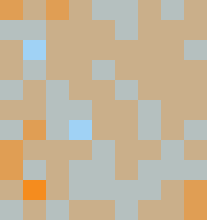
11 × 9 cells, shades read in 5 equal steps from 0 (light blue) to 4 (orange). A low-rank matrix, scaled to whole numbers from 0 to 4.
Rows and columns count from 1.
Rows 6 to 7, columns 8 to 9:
2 2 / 2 1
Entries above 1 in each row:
6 6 7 7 6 6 4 7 3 5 6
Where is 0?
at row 3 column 2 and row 7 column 4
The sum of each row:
17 15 15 16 15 15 13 17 13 17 16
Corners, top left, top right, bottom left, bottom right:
3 2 1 3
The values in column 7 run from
1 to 2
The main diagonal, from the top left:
3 1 2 2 2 2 1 1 1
